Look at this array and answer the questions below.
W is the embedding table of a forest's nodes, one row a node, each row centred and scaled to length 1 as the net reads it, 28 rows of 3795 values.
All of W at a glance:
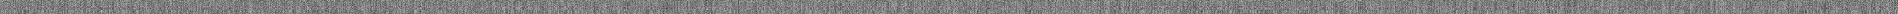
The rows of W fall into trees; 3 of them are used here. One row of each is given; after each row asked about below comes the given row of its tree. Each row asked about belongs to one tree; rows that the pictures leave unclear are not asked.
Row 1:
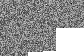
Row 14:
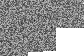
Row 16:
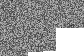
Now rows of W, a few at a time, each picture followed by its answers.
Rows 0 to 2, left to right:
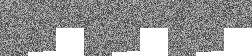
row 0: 1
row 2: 16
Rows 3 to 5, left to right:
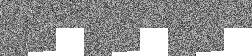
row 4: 16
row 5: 14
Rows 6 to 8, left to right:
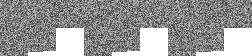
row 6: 16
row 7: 1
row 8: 16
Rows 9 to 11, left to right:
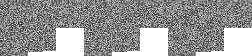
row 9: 14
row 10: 16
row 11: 1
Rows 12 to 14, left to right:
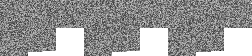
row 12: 14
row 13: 14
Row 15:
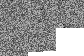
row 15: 16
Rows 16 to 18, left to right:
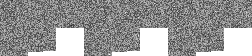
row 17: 16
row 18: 16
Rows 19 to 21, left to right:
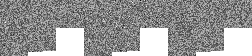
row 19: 14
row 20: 1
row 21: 14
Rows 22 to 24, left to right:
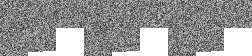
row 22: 14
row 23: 14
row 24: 1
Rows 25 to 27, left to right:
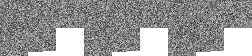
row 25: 14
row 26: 14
